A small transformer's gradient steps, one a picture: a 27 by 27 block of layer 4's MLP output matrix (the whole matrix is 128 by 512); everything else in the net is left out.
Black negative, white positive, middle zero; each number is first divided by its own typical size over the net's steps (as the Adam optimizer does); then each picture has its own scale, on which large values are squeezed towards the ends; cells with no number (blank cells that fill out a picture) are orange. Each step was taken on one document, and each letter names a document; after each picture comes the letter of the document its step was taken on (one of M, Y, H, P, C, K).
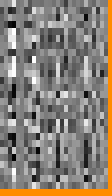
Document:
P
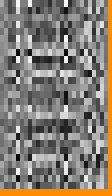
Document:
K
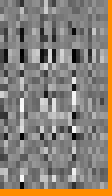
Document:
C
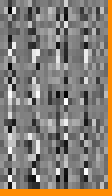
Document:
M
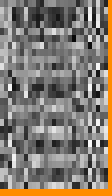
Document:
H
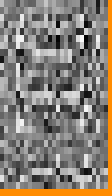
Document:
K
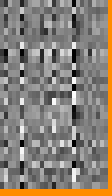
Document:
C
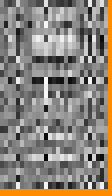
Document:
K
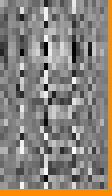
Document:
C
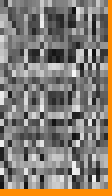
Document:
H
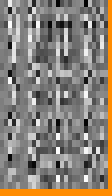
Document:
M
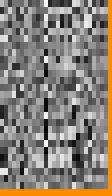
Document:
K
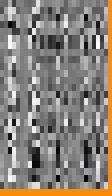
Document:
P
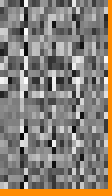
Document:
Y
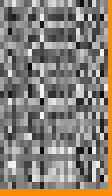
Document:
H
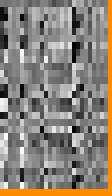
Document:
C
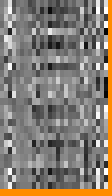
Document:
P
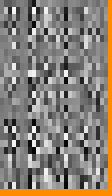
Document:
P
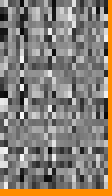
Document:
Y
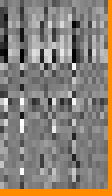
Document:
C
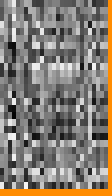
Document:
H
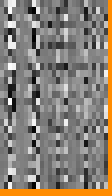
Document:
P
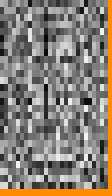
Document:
K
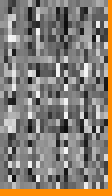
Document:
P
